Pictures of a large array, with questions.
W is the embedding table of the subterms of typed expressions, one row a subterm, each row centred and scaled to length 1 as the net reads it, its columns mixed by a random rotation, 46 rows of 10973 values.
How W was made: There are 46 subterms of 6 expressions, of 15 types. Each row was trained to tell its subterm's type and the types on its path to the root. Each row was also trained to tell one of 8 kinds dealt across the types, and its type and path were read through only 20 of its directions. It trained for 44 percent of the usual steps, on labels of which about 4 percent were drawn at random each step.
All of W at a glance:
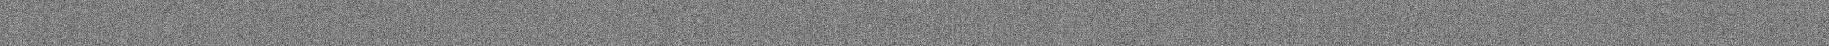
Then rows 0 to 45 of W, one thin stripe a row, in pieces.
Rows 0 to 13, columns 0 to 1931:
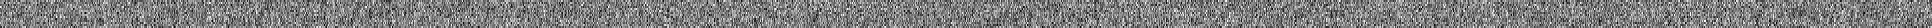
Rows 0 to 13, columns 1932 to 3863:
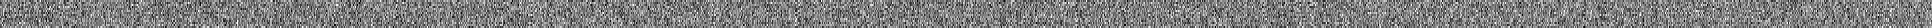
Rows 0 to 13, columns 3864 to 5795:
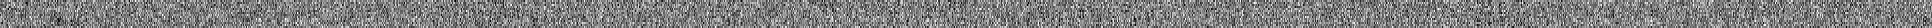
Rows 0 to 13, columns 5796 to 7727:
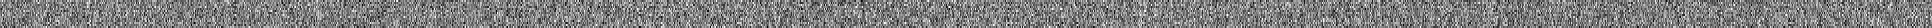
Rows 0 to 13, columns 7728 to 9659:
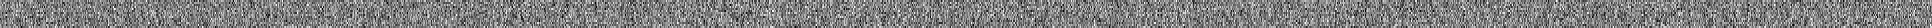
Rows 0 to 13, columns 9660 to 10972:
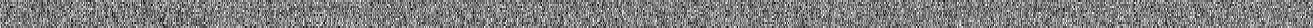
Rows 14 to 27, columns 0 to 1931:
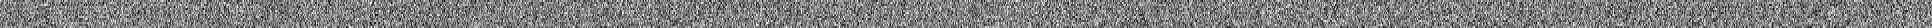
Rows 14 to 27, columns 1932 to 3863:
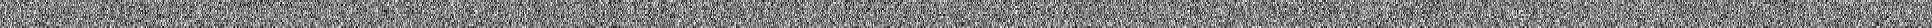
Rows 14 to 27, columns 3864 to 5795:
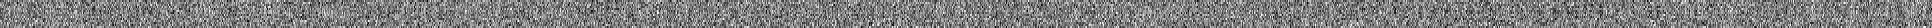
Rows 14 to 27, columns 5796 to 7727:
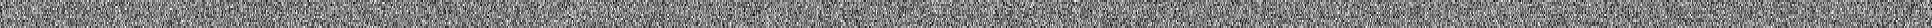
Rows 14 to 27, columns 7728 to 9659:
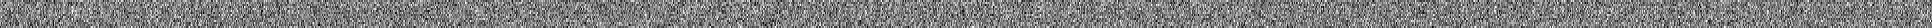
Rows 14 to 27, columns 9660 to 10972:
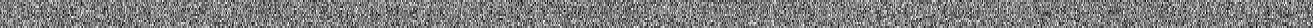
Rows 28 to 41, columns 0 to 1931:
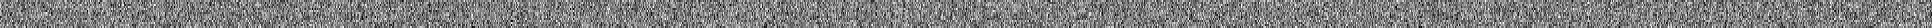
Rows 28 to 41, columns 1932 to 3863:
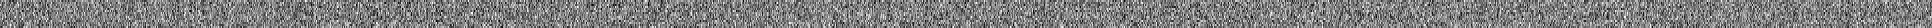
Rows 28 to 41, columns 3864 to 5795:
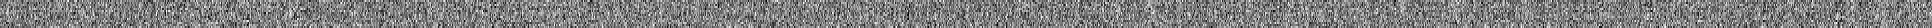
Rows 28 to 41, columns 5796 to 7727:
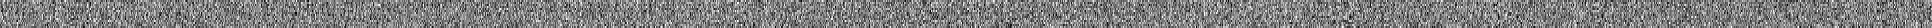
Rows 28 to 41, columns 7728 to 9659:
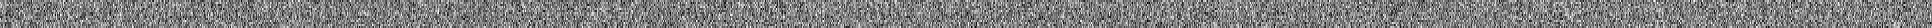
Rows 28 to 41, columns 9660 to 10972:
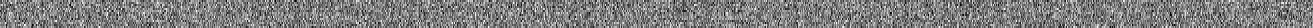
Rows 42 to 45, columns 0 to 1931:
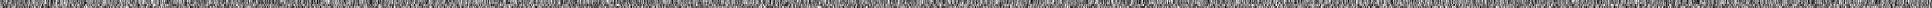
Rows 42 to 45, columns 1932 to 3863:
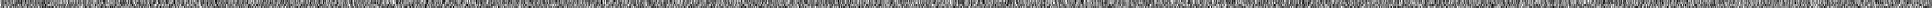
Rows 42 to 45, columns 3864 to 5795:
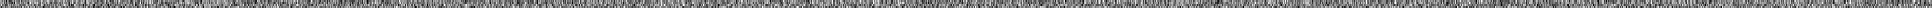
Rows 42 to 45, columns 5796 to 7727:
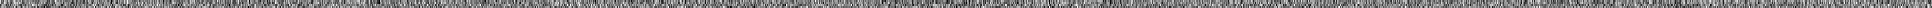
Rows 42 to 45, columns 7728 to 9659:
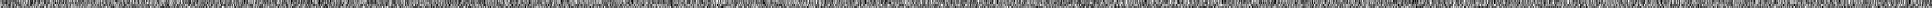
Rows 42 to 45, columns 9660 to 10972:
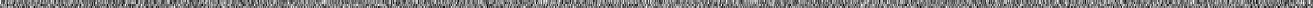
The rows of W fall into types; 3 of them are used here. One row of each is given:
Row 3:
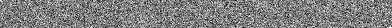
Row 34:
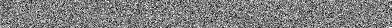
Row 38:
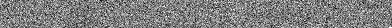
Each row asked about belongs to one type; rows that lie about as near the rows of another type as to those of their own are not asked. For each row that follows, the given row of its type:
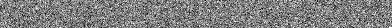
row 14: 38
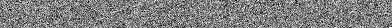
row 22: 3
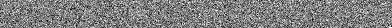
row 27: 3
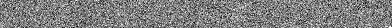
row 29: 38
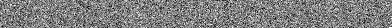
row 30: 3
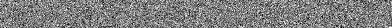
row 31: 38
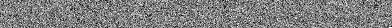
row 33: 3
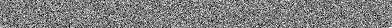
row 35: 34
